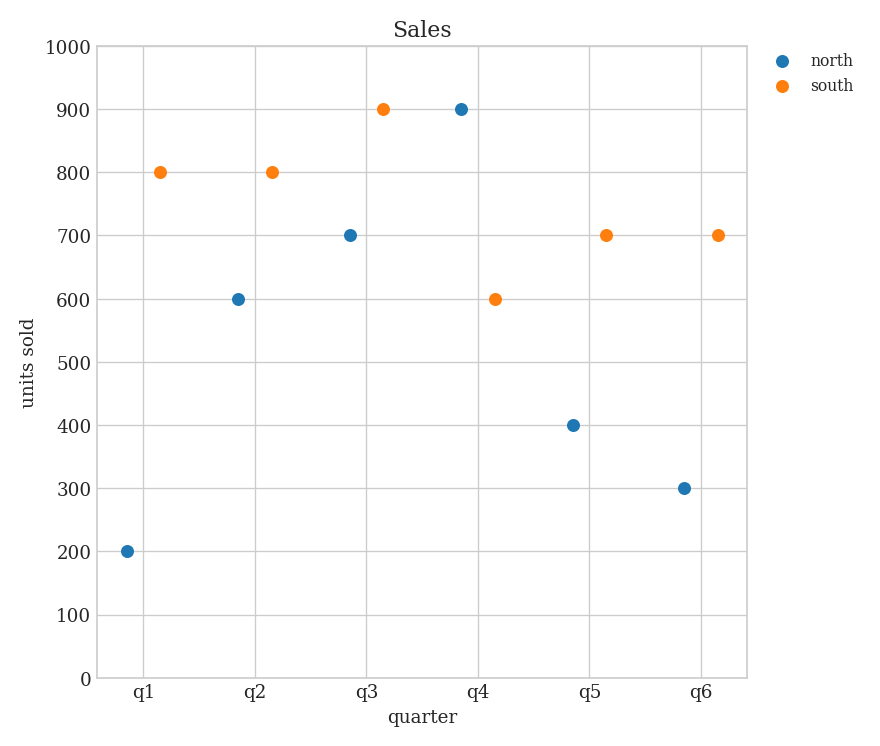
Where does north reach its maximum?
q4
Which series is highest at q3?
south
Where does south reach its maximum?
q3
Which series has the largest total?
south
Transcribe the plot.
Title: Sales
x-axis: quarter, ticks q1 q2 q3 q4 q5 q6
y-axis: units sold, ticks 0 100 200 300 400 500 600 700 800 900 1000
Legend: north, south
Values:
north: 200 600 700 900 400 300
south: 800 800 900 600 700 700
